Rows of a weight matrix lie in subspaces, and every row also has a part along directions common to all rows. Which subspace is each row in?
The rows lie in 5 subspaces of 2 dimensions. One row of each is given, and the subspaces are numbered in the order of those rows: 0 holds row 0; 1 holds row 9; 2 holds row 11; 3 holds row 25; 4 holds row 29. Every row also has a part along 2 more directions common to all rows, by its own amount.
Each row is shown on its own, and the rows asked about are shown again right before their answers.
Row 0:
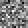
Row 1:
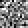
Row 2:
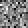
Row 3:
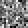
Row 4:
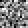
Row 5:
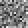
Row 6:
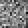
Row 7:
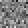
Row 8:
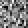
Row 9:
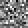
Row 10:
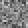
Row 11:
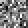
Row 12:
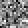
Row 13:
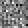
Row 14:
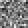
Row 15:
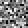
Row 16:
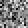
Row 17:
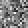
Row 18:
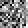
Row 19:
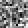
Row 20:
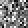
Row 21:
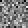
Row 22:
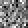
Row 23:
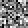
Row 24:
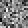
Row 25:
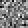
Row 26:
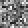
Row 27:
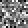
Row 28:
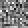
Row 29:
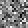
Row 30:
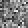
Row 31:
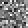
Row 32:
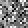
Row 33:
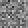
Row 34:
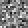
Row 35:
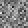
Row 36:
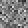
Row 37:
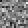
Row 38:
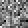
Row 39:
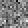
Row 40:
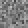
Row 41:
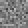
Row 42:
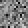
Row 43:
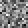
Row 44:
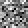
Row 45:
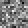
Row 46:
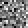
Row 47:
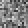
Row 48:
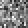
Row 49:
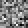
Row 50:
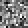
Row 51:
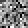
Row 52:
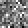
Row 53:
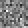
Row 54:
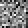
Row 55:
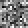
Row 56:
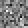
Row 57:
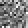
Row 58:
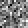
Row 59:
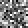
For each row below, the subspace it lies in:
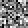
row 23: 0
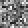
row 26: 3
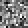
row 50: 1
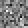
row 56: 1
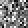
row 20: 4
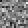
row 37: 3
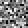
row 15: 1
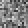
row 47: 4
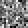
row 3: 0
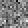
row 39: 0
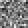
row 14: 3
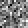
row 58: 0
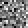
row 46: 1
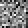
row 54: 2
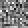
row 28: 1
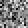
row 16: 4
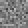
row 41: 1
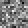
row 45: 0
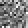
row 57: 2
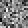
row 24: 1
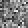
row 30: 4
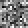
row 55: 3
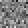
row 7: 3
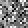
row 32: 4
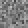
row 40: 3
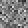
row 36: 4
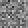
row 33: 0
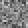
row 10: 4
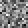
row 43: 2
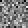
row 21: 2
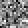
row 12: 0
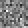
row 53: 1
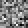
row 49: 3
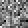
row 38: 0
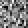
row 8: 3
